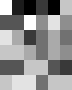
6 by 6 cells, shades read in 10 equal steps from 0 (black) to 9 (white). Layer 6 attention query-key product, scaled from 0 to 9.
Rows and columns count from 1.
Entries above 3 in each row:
2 4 5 6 2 6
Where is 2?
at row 1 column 4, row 3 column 3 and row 5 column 6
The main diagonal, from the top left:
9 3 2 4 3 7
